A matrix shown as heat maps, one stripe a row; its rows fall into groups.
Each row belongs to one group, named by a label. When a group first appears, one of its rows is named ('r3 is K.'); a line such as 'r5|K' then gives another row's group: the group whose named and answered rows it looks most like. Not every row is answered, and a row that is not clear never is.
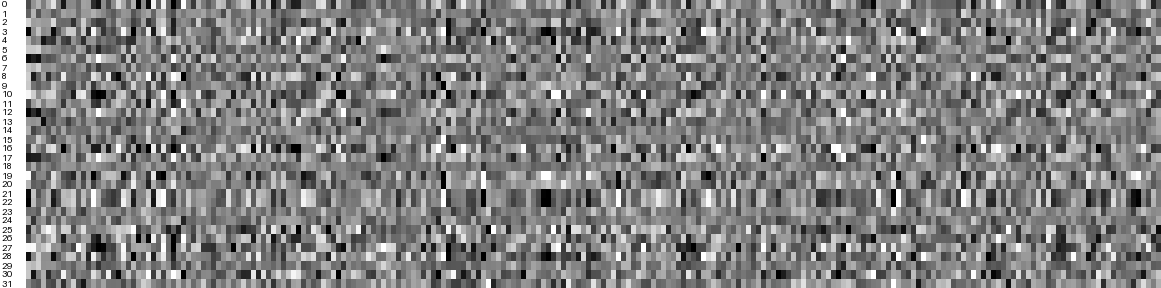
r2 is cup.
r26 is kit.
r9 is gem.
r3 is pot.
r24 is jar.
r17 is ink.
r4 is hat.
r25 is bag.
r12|ink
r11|kit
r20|gem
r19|gem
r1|pot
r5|cup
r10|cup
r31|hat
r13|hat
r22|pot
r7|cup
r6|ink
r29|cup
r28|pot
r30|jar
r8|jar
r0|kit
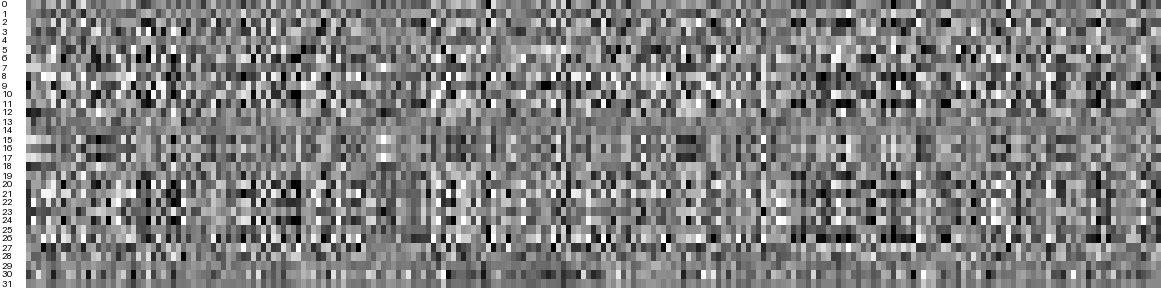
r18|ink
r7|cup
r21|bag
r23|ink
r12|ink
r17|cup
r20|kit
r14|hat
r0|bag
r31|pot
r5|gem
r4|hat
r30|pot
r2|bag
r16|hat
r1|hat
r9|pot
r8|bag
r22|kit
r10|kit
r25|bag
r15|cup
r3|jar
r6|kit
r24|kit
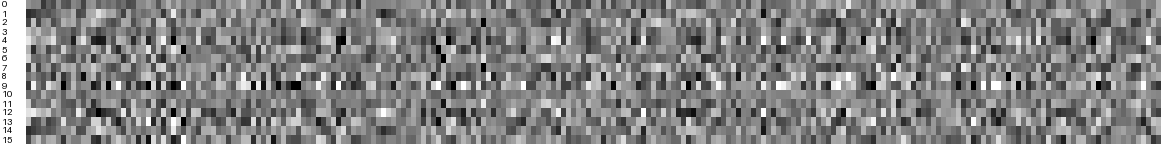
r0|hat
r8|hat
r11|gem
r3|cup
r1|ink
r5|jar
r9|kit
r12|cup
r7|pot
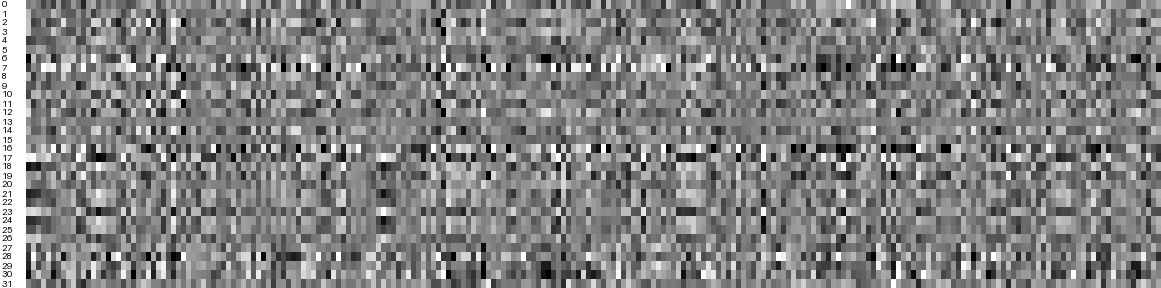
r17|cup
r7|bag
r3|gem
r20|gem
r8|jar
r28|kit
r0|hat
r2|jar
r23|cup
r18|ink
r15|pot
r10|kit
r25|ink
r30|pot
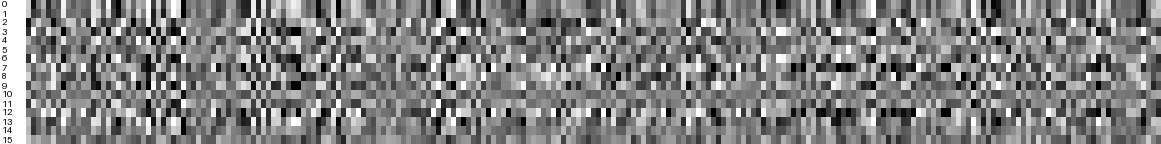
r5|hat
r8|gem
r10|jar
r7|bag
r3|kit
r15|cup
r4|jar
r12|bag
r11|kit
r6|kit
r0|jar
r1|jar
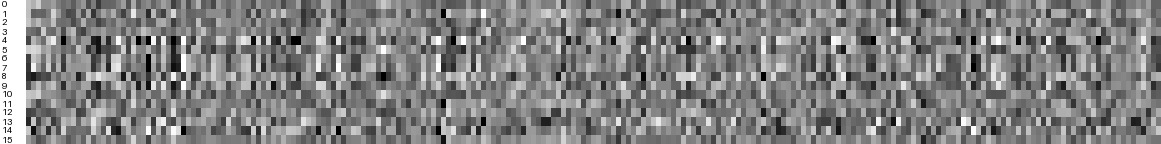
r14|jar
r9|kit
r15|gem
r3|hat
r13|pot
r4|kit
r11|gem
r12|ink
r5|cup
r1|gem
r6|kit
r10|cup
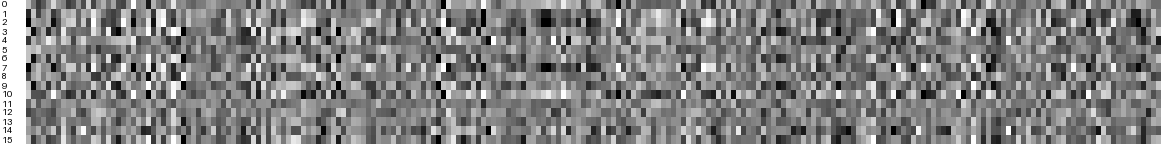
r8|kit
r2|pot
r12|ink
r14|bag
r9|jar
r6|jar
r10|gem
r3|jar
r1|pot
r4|bag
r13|jar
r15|jar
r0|gem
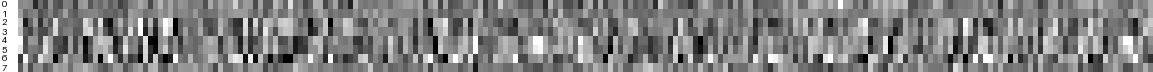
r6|kit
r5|gem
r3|jar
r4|gem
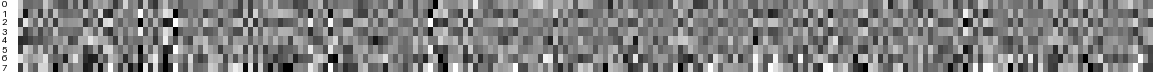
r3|jar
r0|gem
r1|jar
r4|ink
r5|kit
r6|cup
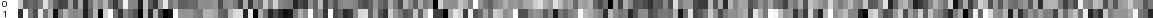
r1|kit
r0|gem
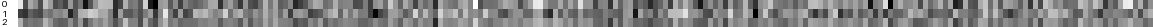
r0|gem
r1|ink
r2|gem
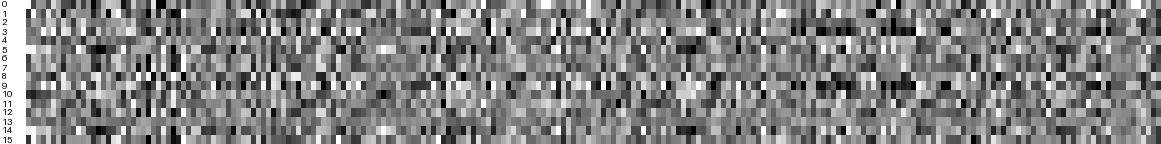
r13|hat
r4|hat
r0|gem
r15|kit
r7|kit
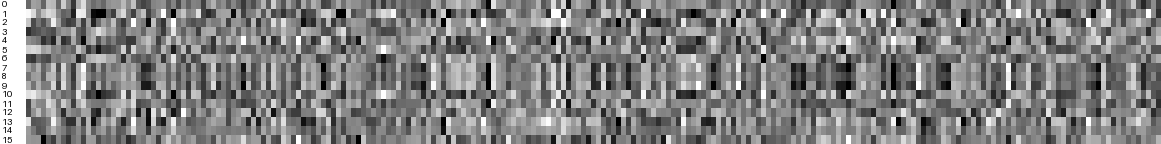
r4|hat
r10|cup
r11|bag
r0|bag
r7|bag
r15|hat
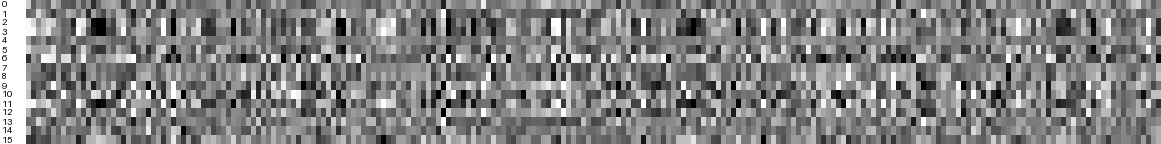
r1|pot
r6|bag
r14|jar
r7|hat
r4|hat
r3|cup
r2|cup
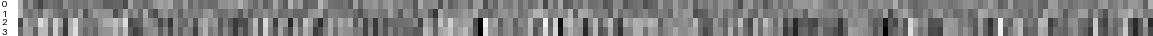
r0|hat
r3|bag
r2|bag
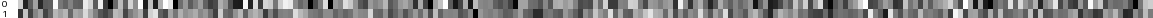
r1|pot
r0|jar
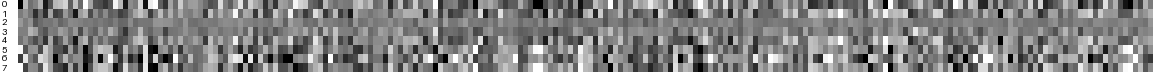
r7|gem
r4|hat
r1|hat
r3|pot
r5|gem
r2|hat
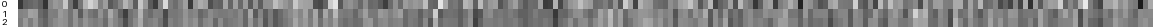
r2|pot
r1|pot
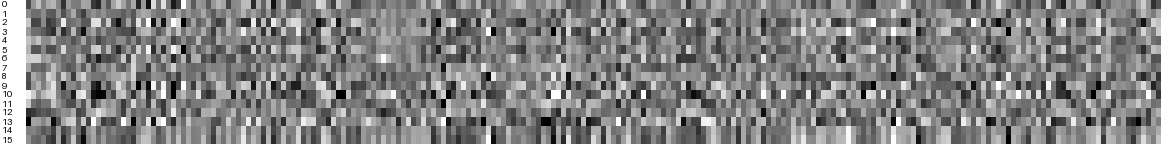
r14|hat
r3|hat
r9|kit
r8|bag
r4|cup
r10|cup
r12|ink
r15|hat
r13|pot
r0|kit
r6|cup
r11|gem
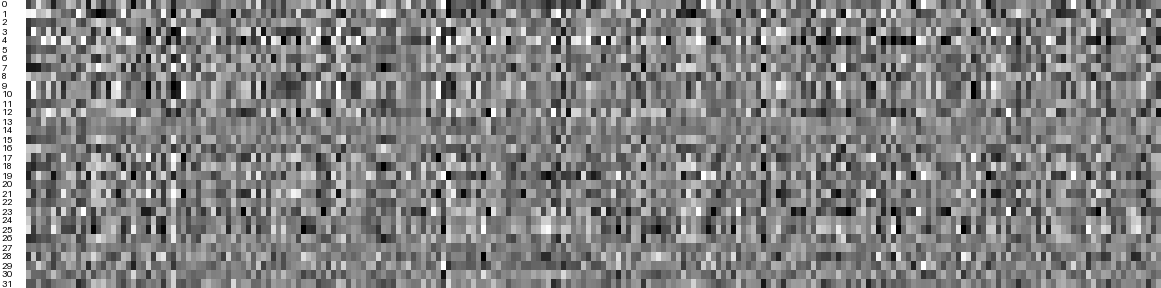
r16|cup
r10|kit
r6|kit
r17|jar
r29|pot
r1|cup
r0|pot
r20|ink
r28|pot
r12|bag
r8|cup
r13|hat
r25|gem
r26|ink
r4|bag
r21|jar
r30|gem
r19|pot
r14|hat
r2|ink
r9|kit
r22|ink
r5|ink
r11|ink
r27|hat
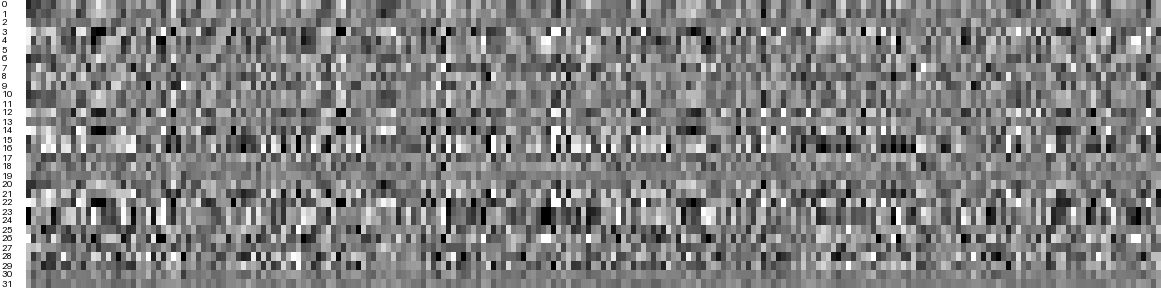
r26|gem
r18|gem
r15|bag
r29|hat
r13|hat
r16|bag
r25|hat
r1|ink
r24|pot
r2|jar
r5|gem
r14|cup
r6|ink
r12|cup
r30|jar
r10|ink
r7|pot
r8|bag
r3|cup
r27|cup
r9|kit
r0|ink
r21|bag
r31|hat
